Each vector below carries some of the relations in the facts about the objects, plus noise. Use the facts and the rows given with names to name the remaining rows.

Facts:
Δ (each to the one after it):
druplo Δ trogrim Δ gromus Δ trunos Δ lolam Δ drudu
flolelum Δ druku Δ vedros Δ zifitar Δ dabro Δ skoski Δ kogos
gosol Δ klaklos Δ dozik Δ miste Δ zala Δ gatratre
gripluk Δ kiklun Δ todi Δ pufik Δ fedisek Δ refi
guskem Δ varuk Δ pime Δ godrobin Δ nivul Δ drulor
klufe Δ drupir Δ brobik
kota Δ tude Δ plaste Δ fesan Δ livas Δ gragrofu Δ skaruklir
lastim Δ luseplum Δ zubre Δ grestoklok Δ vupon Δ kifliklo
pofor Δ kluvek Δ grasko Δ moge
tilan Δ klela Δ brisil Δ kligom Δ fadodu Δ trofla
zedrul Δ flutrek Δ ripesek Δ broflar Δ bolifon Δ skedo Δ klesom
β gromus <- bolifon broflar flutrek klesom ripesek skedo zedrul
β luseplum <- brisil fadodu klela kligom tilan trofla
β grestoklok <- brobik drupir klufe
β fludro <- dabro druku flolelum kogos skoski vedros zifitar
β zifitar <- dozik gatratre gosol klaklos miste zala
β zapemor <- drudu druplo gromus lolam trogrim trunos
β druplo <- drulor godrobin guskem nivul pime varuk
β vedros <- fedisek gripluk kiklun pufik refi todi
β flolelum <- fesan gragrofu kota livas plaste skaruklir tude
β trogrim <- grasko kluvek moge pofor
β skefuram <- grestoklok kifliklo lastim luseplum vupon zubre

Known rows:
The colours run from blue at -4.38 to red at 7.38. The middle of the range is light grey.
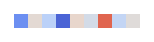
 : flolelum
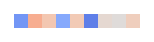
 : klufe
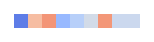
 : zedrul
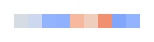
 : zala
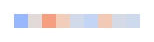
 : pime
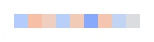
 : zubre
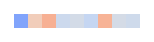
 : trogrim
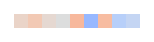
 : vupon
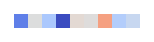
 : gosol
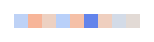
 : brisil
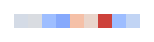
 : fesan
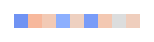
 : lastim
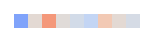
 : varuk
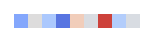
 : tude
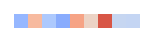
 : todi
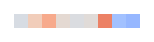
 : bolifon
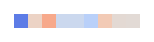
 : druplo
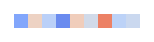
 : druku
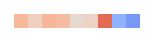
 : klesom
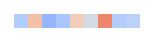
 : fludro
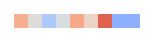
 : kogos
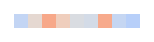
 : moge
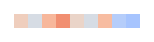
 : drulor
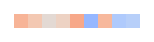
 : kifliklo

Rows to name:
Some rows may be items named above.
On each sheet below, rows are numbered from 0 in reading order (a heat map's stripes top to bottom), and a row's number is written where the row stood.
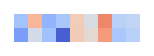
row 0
fludro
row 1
klaklos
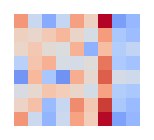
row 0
skaruklir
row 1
drudu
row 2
vupon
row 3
broflar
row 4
kiklun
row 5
lolam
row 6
refi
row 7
skaruklir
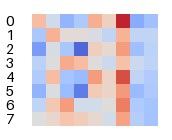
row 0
gragrofu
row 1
zapemor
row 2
klaklos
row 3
godrobin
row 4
pufik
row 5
dozik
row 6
broflar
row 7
lolam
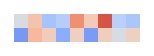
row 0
fedisek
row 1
lastim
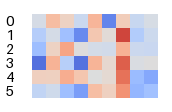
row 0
kligom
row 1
plaste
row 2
grasko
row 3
gripluk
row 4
skedo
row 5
miste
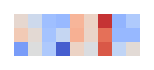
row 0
livas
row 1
skoski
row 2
kota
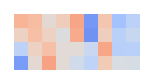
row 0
trofla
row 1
fadodu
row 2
trunos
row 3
varuk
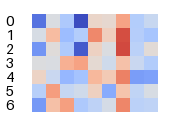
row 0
gosol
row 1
fedisek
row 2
kota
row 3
nivul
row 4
gatratre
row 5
skefuram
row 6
flutrek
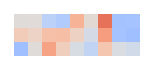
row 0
dabro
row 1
drudu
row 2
pime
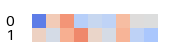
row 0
pofor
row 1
drulor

